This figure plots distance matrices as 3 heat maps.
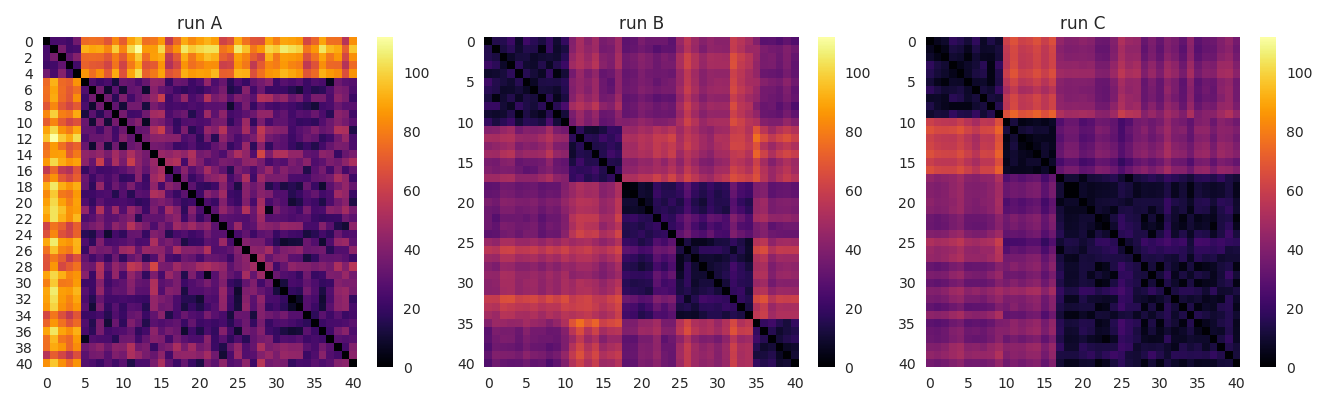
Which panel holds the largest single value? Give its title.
run A
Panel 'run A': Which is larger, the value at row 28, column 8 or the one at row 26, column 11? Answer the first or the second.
the second
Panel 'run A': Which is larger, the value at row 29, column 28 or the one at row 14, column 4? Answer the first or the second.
the second
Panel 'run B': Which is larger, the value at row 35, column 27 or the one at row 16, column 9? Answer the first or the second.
the first
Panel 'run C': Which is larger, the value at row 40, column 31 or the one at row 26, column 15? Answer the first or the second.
the second
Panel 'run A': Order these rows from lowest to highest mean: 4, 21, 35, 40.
35, 40, 21, 4
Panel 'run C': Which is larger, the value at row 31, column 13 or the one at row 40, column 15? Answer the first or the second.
the first
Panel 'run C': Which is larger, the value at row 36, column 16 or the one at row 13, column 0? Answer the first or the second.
the second
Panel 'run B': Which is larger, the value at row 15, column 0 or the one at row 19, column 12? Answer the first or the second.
the second
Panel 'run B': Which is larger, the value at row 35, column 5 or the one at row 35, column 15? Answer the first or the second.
the second
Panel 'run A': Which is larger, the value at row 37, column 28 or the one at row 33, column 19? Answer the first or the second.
the first
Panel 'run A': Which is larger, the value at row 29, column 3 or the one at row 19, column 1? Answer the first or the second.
the second
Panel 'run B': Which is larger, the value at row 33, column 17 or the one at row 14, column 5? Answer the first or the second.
the first
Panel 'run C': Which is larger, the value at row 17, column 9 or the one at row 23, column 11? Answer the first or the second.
the first
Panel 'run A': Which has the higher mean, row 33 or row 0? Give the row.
0
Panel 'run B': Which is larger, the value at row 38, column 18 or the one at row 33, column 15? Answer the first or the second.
the second
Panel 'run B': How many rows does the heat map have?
41
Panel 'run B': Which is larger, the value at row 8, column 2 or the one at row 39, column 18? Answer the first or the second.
the second
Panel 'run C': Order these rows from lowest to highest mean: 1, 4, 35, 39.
35, 39, 1, 4
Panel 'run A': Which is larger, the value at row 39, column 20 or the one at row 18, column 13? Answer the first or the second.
the first
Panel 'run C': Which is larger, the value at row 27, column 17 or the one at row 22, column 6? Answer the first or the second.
the second
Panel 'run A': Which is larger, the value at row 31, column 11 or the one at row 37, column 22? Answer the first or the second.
the first
